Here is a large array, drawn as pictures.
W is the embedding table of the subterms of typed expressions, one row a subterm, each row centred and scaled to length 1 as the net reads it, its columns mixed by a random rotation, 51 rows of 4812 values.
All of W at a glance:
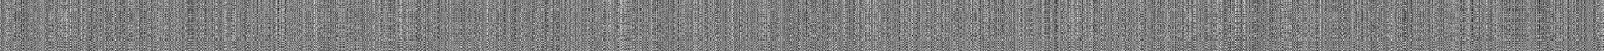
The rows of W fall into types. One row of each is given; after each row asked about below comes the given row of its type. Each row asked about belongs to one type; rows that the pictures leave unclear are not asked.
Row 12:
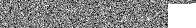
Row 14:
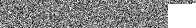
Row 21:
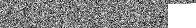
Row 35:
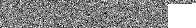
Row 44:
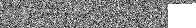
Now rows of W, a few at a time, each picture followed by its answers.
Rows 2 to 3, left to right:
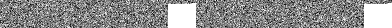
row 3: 12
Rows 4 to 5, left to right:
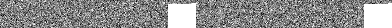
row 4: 12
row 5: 44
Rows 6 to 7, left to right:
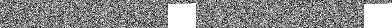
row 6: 21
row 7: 44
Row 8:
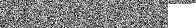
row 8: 21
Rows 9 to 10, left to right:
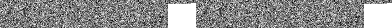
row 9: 21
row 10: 21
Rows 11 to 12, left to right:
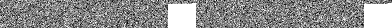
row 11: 14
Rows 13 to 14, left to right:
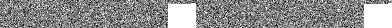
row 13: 12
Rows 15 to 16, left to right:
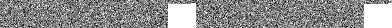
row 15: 12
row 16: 14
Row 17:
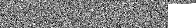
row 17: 12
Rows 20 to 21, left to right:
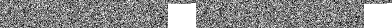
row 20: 12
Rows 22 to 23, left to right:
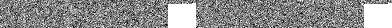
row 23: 35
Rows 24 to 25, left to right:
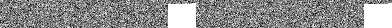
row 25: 44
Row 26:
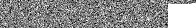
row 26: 12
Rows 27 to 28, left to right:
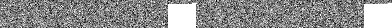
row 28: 44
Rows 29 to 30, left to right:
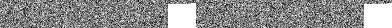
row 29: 21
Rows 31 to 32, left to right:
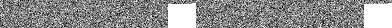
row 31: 44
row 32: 14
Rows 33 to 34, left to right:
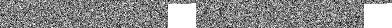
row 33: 12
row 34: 21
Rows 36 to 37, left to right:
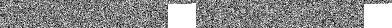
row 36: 12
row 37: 44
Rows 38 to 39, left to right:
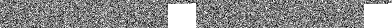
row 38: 21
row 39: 14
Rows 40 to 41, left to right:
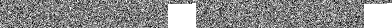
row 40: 14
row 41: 21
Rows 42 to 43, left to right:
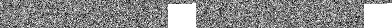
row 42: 44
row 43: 21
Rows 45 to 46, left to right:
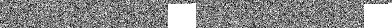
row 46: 35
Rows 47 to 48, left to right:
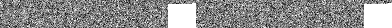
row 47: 44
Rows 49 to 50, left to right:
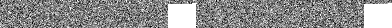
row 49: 14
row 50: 44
